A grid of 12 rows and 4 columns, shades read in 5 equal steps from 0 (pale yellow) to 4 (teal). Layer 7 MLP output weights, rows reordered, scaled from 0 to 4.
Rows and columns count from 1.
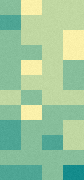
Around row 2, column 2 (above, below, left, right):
0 1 3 1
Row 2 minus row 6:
1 0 0 -1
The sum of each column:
27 16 18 17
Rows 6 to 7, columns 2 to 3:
1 1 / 2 1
